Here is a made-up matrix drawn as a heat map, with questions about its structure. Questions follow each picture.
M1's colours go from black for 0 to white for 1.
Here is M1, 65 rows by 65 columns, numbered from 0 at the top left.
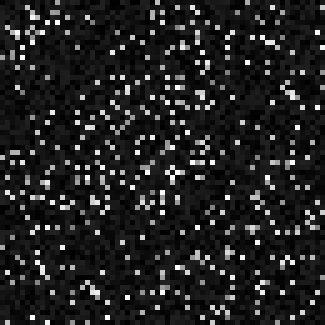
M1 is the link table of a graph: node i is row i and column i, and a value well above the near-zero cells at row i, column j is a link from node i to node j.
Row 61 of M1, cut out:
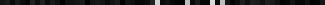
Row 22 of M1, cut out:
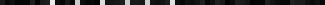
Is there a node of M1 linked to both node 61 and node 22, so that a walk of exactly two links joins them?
no
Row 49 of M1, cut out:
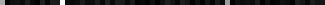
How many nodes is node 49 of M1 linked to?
3
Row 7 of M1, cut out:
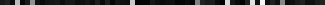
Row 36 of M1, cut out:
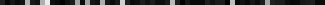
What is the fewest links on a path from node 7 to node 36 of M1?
3
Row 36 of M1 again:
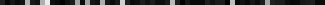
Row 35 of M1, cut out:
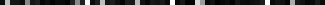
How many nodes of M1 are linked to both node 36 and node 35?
6
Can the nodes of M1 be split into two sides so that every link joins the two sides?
no
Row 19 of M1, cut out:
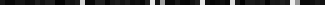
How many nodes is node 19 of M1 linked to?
7
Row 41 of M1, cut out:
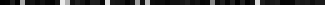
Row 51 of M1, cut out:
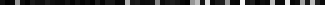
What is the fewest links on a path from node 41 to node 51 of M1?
1
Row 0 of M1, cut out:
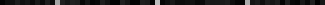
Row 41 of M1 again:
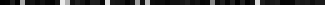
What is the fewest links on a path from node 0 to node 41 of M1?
3
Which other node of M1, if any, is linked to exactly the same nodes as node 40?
node 58
